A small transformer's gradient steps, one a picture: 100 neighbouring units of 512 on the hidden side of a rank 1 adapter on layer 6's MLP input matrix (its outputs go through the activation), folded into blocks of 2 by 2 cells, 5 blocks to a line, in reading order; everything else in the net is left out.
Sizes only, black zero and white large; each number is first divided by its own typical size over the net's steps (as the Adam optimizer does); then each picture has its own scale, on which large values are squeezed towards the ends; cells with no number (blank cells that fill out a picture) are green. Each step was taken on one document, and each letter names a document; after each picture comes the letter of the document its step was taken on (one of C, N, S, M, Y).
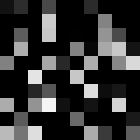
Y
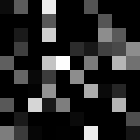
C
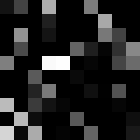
C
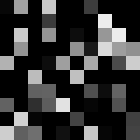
Y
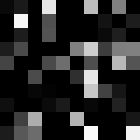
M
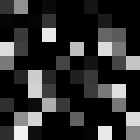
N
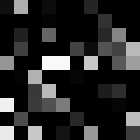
C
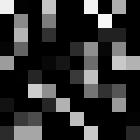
M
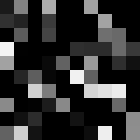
N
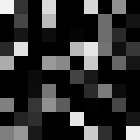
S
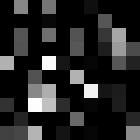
Y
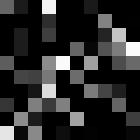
C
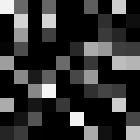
M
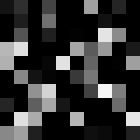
N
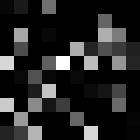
C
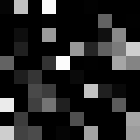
C
